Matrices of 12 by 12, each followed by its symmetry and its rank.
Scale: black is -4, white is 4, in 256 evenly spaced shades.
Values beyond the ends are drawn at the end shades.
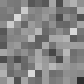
symmetric, full rank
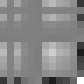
symmetric, rank one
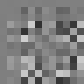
antisymmetric, rank two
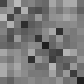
symmetric, full rank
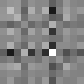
symmetric, rank two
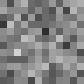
neither, full rank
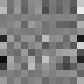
neither, rank two
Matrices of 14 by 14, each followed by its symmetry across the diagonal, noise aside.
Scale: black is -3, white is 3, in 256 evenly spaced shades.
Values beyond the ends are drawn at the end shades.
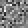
symmetric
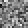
antisymmetric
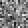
antisymmetric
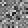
symmetric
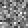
neither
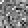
symmetric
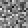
neither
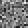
neither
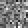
neither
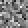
antisymmetric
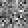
antisymmetric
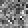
neither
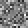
symmetric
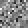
symmetric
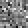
antisymmetric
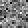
neither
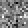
antisymmetric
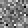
symmetric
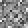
symmetric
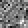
symmetric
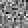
neither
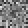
neither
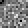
symmetric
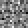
antisymmetric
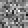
neither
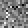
antisymmetric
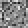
symmetric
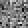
neither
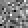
antisymmetric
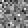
antisymmetric
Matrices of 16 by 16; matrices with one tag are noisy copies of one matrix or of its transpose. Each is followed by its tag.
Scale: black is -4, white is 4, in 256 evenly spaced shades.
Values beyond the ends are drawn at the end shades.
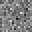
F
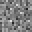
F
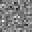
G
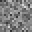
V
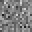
G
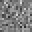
G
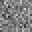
G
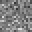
G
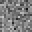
F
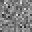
G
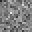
V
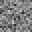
F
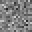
G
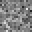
V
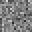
F
